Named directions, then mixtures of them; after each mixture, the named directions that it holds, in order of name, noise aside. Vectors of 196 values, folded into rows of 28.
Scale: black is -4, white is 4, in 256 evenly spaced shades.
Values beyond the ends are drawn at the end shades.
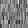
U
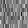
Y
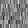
U, Y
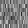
U, Y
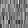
U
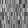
U, Y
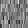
U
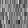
U, Y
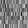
Y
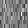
Y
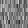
U, Y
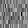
U, Y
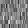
U, Y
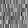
U, Y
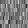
U, Y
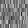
U, Y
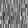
U, Y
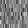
Y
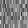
Y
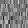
U, Y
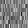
U, Y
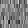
U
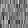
U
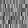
U, Y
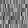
U, Y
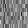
Y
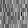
Y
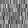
U, Y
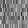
Y
